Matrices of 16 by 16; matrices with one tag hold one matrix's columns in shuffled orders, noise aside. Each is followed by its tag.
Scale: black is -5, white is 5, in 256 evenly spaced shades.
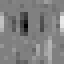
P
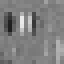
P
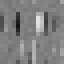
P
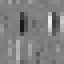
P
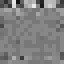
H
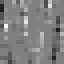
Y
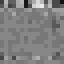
H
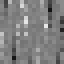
Y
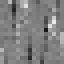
Y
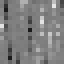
Y
